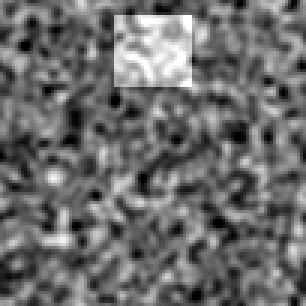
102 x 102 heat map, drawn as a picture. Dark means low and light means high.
Grain: blotchy. Odd patch: higher, in the top middle. Stripes: none. Ninth with the highest average: top middle.
